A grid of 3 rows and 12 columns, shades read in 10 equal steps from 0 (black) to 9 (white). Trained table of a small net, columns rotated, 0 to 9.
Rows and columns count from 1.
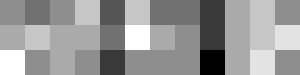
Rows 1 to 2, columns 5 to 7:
3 7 4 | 4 9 6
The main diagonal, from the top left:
5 7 6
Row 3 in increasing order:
0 2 5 5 5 5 5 5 6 6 8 9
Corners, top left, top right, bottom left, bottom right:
5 5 9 5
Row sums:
59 72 61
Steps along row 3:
down up down down up same same down up up down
